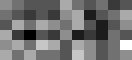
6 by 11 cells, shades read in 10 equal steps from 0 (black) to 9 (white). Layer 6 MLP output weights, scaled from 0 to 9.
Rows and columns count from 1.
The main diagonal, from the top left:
5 3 4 3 6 3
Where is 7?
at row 5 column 4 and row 6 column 7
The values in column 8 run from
1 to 5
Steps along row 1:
down down same same up down down up down up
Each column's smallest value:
3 2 0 3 2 3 1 1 1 2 3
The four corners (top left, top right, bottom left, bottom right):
5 3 6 5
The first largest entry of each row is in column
6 7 2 1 11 7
